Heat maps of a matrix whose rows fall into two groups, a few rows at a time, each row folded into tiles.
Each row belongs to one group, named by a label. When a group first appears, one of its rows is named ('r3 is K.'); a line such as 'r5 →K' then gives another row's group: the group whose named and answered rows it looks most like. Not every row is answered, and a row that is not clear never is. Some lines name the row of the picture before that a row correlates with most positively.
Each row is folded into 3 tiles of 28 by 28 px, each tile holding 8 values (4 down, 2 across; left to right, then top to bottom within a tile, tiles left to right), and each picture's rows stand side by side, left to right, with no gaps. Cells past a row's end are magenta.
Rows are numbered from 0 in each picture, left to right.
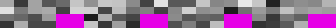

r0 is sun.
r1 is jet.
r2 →sun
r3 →sun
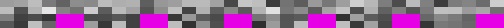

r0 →jet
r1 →jet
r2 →jet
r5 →sun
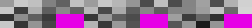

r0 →jet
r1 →jet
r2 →sun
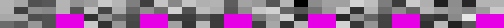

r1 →jet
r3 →sun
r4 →jet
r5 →sun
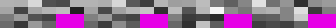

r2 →jet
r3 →sun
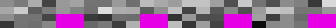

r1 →sun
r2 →jet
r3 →sun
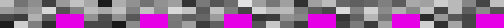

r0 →sun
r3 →sun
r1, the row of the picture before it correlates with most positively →3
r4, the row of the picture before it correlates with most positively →3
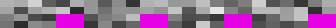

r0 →jet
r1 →sun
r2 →jet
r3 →sun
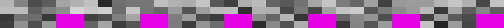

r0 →sun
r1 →sun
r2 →jet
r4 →sun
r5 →jet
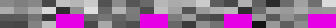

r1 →sun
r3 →sun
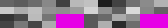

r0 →sun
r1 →sun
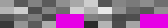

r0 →sun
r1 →sun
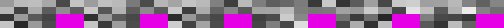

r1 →jet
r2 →jet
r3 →sun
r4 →sun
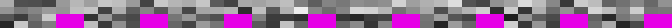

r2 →jet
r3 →jet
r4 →sun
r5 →jet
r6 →jet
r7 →sun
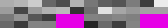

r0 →jet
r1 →sun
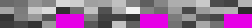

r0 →sun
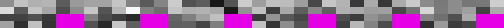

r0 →jet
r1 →jet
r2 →sun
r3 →jet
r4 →sun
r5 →sun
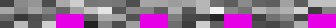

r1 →sun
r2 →jet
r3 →sun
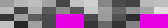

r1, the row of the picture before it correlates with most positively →1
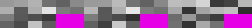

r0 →jet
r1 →jet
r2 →jet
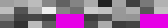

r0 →jet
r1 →sun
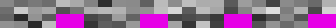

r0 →sun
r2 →jet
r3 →sun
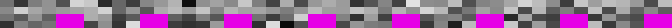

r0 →sun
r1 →sun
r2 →sun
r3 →sun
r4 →sun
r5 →sun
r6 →jet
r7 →jet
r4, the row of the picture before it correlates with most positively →1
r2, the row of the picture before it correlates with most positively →1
